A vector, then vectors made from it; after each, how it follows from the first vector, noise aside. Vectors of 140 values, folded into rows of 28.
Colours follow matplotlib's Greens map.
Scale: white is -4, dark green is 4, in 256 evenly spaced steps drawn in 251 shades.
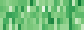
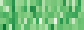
reversed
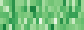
reversed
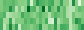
negated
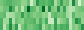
negated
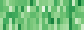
copied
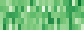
copied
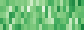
sign-scrambled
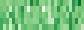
sign-scrambled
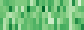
negated
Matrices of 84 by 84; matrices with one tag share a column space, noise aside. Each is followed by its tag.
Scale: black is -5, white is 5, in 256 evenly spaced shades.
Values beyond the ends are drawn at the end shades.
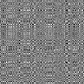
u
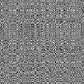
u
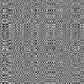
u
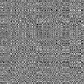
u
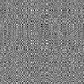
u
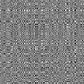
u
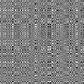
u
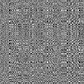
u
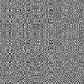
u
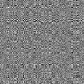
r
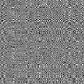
r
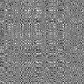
u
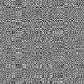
r
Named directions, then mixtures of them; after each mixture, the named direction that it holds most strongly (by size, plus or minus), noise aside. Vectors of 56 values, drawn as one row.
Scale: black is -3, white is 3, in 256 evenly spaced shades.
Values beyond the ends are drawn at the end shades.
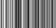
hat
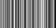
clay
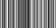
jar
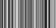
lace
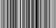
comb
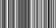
jar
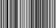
jar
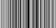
comb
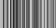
lace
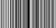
hat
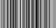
comb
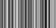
lace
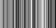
clay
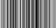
comb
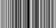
hat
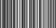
hat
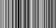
hat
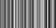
clay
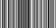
jar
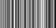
clay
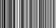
hat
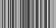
comb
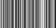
clay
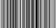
comb
